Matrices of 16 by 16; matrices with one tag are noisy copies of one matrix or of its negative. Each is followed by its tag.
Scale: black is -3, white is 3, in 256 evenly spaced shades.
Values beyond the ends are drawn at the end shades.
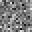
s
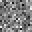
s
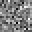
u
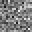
u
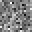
s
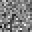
s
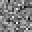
u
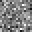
s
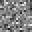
s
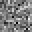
u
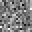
s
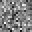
s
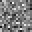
s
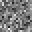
s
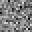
u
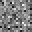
s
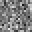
s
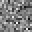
u
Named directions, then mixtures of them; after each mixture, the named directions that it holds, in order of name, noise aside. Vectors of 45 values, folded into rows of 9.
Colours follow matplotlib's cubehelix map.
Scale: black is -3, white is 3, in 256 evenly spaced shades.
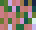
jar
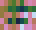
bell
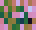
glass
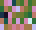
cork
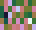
cork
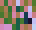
glass, jar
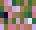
cork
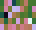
cork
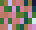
jar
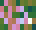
glass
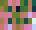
bell, jar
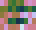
bell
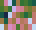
cork, jar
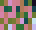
jar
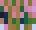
cork, glass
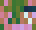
bell, glass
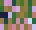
cork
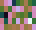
cork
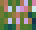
bell, jar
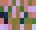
cork, glass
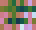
bell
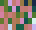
jar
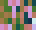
glass, jar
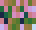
cork, glass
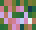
glass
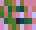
bell, glass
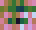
bell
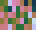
jar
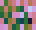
glass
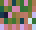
bell, cork
